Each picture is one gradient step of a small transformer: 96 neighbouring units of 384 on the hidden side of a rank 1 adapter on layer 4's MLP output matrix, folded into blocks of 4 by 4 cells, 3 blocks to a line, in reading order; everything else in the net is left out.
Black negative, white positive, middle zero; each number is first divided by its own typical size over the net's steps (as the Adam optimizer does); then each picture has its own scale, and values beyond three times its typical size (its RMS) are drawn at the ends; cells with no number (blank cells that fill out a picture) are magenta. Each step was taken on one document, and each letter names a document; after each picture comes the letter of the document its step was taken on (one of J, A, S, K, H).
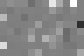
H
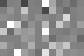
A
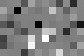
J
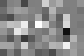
A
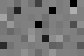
H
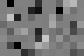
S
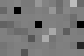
J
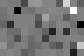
J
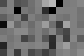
A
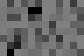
S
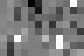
S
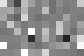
A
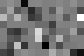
S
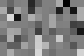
S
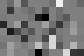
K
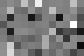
S
